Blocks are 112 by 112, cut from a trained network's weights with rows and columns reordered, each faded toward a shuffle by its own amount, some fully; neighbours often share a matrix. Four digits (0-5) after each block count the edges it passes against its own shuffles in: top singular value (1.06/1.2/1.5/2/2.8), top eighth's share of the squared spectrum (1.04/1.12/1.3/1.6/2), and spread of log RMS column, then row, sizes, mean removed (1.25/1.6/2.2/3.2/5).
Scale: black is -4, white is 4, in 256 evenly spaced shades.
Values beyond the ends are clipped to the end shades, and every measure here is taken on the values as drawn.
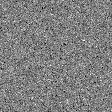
0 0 0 0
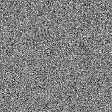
3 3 0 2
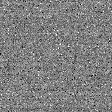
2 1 0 0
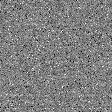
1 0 0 0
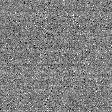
2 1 1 0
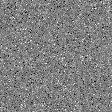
0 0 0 0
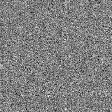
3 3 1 1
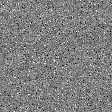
0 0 0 0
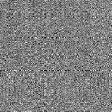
4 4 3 3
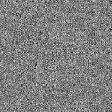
3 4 2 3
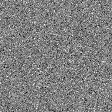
0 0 0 0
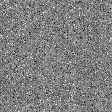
1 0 0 0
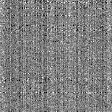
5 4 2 3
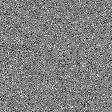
0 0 0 0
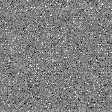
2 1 1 0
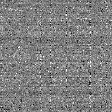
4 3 3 1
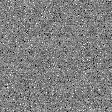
1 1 1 0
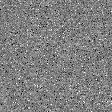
1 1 0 0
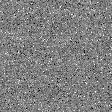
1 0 0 0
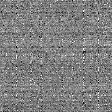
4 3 3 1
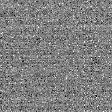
3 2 2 0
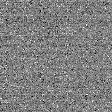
2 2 2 0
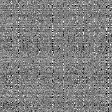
4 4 4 1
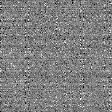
3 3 3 0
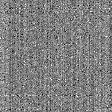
4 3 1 2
